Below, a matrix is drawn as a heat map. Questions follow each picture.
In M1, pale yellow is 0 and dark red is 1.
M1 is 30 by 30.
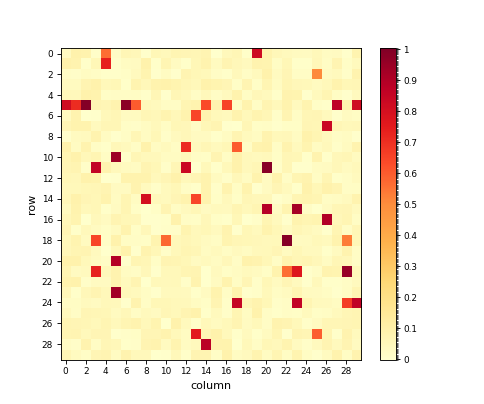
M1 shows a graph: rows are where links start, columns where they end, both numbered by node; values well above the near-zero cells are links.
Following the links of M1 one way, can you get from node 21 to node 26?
yes
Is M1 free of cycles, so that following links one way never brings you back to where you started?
yes
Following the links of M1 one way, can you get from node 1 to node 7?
no
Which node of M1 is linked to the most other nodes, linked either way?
node 5
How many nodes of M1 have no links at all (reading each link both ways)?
0
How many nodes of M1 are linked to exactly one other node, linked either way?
2
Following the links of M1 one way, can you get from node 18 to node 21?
no
